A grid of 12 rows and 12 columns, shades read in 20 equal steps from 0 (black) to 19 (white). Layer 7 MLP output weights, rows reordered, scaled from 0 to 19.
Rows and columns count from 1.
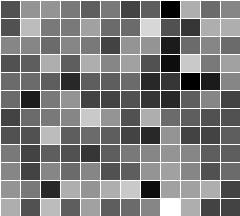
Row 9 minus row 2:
3 -9 -2 -3 -8 -1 1 -6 5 6 -6 -6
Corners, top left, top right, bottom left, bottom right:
6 10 13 5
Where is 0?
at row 1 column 9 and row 5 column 10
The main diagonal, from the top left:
6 14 8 7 7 5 6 3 11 10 13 5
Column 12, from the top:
10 13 8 12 10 5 6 7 7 8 5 5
